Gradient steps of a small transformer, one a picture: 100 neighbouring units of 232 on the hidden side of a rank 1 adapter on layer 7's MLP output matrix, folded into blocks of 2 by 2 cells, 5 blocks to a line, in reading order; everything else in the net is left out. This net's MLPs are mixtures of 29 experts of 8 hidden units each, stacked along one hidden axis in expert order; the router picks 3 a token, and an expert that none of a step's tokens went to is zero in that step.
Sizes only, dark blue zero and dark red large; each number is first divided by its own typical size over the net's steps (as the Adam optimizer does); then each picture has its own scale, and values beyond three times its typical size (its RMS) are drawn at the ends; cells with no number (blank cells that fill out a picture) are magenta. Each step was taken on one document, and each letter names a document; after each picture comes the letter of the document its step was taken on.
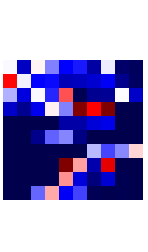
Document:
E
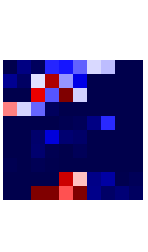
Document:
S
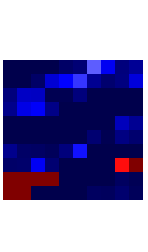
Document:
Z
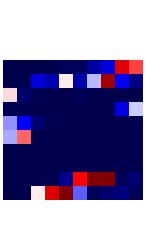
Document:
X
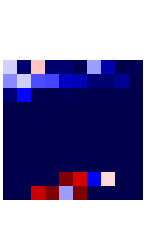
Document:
E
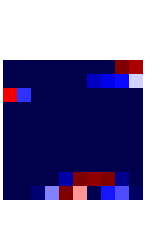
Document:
X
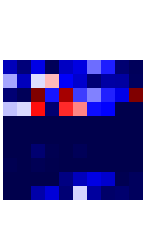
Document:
S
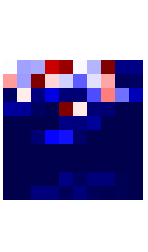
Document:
E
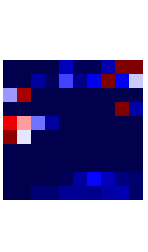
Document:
X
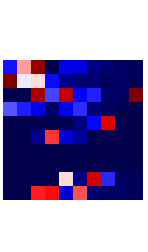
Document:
S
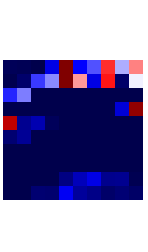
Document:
X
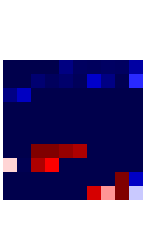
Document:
Z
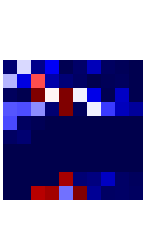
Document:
S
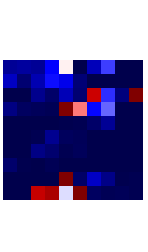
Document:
S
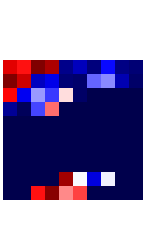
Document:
E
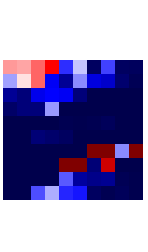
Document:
E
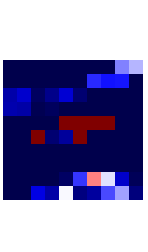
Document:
X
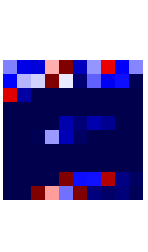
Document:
E
